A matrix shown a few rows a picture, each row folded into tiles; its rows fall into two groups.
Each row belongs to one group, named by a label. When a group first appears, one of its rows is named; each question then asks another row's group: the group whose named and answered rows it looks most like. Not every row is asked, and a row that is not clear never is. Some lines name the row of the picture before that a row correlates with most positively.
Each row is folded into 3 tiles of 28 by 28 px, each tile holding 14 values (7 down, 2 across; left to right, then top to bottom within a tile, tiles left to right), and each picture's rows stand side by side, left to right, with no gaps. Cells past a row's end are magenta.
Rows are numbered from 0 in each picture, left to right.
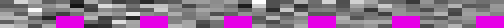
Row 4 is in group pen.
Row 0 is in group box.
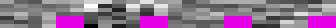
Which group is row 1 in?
pen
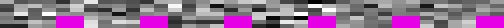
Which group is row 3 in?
box
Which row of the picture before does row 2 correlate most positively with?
2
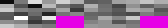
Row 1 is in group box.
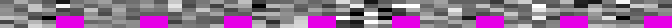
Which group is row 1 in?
box
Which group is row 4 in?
box
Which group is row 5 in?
box
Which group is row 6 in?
box
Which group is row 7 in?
box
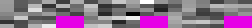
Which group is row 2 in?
pen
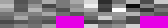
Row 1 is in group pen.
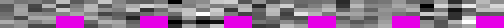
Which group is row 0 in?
pen
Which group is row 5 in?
pen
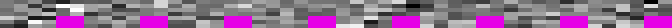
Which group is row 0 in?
box
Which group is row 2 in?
box
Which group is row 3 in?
box
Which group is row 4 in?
box
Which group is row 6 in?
box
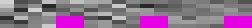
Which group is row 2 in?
pen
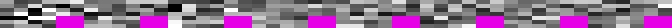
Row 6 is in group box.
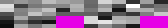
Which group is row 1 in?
pen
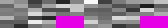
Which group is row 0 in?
box
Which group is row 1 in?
pen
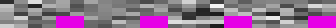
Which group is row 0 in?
box
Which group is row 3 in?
box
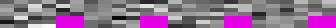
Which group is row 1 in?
box
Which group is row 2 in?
box
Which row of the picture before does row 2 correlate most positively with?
1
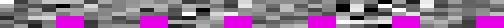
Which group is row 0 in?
pen
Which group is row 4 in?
pen
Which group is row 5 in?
pen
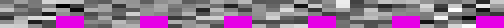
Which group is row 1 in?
box
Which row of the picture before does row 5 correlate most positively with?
3
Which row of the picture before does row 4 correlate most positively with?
0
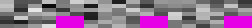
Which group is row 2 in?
box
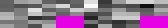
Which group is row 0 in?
box
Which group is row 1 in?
pen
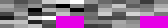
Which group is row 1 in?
box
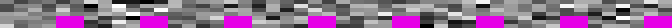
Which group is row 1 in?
box
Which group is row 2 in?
pen
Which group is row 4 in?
box
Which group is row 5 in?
pen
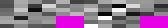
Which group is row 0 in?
pen
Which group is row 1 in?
box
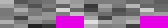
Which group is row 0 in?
pen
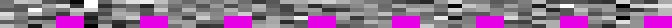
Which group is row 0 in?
box
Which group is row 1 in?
pen
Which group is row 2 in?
pen
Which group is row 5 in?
box
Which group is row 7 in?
box
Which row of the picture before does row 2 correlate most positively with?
0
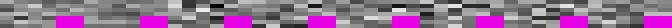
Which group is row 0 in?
box
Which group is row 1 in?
pen
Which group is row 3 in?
pen
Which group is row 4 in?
pen
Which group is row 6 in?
box
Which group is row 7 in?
pen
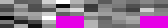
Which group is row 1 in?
pen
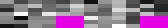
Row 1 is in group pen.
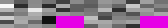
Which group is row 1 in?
pen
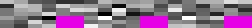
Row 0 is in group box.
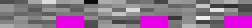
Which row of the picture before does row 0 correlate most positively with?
2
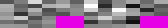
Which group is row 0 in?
box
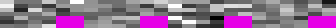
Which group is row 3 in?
box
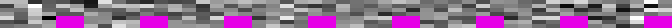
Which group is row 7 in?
pen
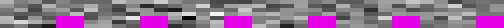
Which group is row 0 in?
pen
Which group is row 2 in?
box
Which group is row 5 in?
box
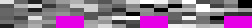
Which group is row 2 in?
box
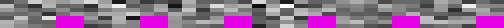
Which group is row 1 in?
box
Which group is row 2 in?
pen
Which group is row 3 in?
box
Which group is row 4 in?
pen
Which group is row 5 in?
pen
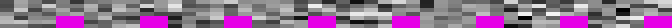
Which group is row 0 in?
pen
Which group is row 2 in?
pen
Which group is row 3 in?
box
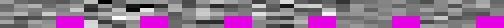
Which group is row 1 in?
pen
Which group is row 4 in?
pen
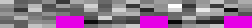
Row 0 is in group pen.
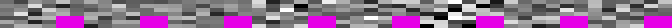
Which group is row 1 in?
box
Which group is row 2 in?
box
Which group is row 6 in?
pen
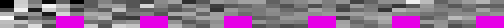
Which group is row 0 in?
pen
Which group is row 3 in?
pen
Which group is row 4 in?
pen
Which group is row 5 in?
pen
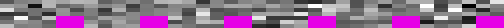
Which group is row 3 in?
box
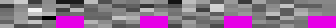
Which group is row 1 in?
pen
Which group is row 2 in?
pen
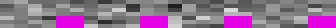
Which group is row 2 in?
pen
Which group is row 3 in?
pen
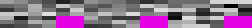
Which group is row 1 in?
box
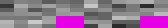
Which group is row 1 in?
pen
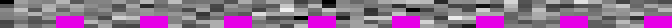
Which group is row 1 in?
pen
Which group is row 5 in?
pen
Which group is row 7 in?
box
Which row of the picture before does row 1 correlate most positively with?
1
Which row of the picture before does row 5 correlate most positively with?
1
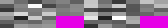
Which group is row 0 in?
box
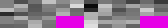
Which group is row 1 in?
pen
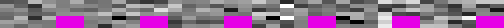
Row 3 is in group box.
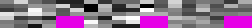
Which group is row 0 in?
box
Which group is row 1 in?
pen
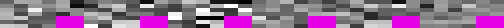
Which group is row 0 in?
box
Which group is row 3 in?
pen
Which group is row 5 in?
pen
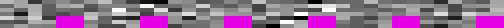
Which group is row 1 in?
box
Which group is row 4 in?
box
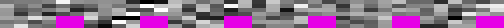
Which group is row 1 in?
box
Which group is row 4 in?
pen
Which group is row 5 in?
box
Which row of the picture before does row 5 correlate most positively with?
5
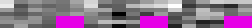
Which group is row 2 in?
pen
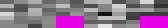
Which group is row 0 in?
box
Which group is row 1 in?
box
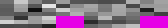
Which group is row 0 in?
pen
